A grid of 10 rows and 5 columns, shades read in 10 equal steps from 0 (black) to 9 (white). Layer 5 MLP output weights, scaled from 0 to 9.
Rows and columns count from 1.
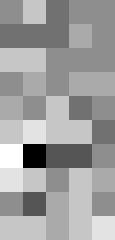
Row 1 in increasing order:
4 5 5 5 7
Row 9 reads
5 3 6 7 5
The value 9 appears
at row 7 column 1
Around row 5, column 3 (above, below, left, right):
5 7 5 4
